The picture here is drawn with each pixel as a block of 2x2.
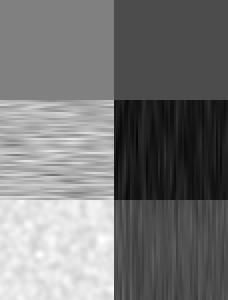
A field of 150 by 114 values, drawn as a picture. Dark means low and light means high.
The table splits into 3 rows of 2 panels. Panel 1,1: middling, flat. Panel 1,2: low, flat. Panel 2,1: high, streaked across. Panel 2,2: very low, streaked downward, faint in contrast. Panel 3,1: very high, blotchy, faint in contrast. Panel 3,2: low, streaked downward, faint in contrast.
